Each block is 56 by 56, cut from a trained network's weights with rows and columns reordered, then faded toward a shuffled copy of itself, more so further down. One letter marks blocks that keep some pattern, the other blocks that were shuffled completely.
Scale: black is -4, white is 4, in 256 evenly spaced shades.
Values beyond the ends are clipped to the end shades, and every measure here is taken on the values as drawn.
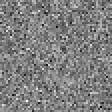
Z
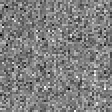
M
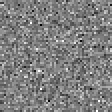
Z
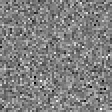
Z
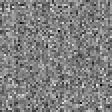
M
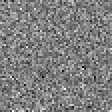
Z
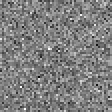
Z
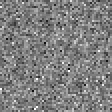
Z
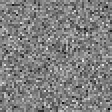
Z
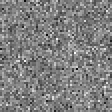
Z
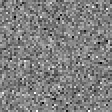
Z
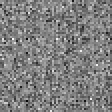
M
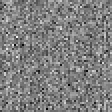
M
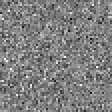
Z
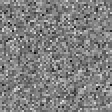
Z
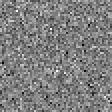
Z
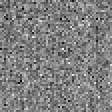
M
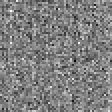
M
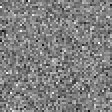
Z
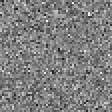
Z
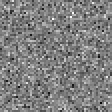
Z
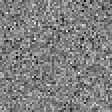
Z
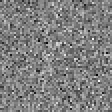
Z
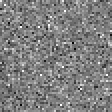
Z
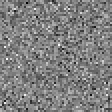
Z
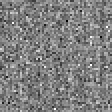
M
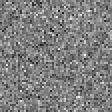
Z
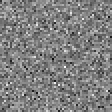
Z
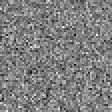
Z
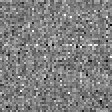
M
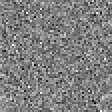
Z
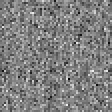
M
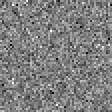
Z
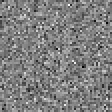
Z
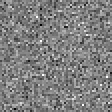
Z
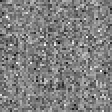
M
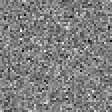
Z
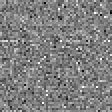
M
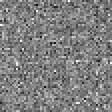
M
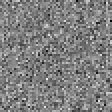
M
